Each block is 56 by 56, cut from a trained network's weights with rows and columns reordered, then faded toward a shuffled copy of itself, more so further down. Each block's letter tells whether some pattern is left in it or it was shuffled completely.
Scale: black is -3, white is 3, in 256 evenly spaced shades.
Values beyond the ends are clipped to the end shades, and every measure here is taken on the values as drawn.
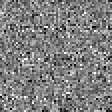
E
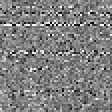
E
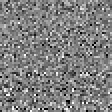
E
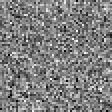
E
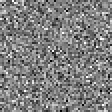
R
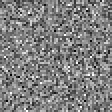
R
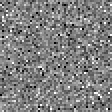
R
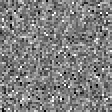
R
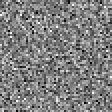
R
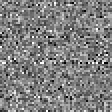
E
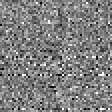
E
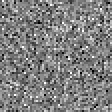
R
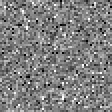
R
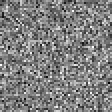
R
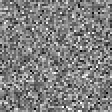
R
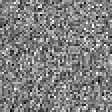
E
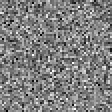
R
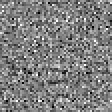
E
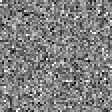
R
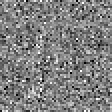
E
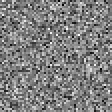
R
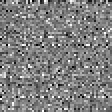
E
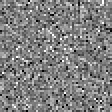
R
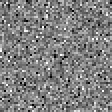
R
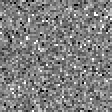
R
